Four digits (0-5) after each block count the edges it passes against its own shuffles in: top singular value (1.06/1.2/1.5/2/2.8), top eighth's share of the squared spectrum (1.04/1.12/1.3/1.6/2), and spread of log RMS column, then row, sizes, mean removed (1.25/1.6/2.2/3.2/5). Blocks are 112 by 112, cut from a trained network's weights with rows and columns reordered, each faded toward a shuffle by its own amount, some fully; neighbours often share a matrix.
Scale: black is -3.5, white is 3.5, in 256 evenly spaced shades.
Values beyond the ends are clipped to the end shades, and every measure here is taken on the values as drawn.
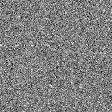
3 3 0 1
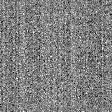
3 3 0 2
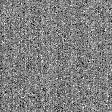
2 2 0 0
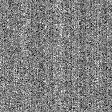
3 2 0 2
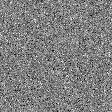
0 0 0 0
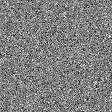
0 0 0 0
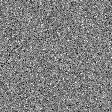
0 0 0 0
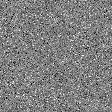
0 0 0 0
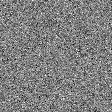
0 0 0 0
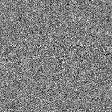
3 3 0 2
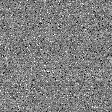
1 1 0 0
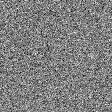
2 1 0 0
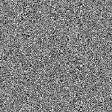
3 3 2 1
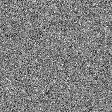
2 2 0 0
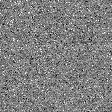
1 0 0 0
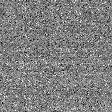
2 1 1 0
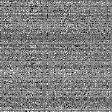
4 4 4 3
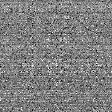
3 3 2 1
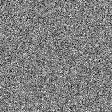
2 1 0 0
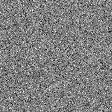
1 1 0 0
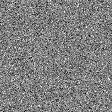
1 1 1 0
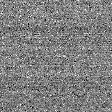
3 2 1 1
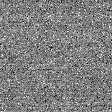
2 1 1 0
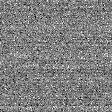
3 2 1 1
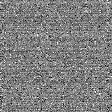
3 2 2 0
